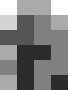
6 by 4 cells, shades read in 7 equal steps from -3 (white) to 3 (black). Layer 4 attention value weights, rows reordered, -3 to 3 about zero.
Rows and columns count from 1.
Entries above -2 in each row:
2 3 4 4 4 4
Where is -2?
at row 2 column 1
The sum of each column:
-6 7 1 -2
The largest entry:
2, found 5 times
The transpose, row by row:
-3 -2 1 -1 0 -1 | -1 1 1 2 2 2 | -1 0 0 2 0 0 | -3 -1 0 0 0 2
